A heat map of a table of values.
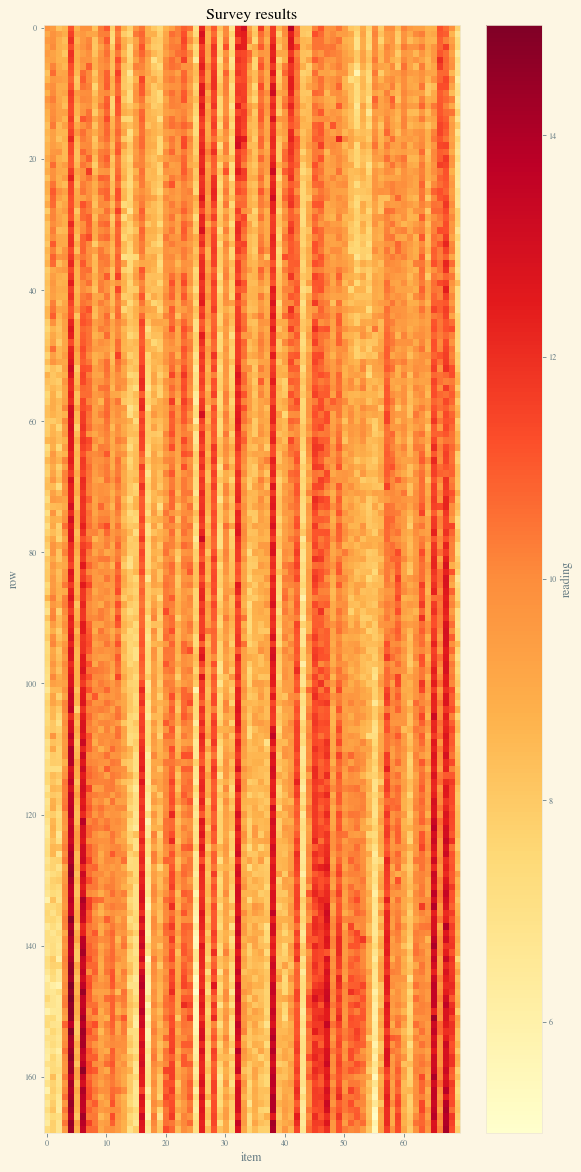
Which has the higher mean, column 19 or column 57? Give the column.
57
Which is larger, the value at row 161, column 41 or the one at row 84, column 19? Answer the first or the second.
the first
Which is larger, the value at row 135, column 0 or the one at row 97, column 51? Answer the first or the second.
the second
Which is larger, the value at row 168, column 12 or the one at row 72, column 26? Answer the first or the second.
the second
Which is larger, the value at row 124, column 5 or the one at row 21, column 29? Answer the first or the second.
the first
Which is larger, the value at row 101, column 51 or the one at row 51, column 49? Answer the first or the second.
the second
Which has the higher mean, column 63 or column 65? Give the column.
65
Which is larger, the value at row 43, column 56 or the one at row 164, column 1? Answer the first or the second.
the first
